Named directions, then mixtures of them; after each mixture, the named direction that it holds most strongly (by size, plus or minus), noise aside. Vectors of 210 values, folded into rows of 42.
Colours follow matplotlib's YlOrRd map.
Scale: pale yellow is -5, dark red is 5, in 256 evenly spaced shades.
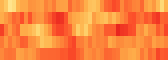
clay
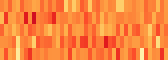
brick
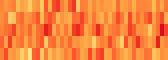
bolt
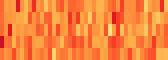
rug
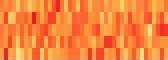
bolt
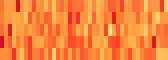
rug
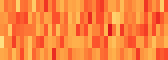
rug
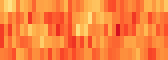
clay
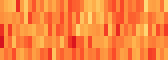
rug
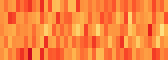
bolt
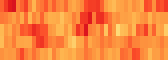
clay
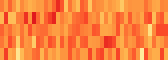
brick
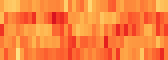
clay
